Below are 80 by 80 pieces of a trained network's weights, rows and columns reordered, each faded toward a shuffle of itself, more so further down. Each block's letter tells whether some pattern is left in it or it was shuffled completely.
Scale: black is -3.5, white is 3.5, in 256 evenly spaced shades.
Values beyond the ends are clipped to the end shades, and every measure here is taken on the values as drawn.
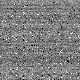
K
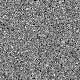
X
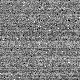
K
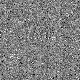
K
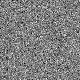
X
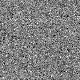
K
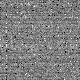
K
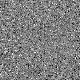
K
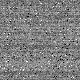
K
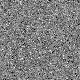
X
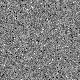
X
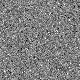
X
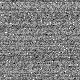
K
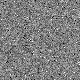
X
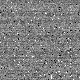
K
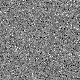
X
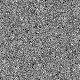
X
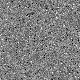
X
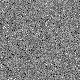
X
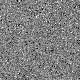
X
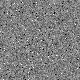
X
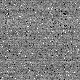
K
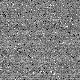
K
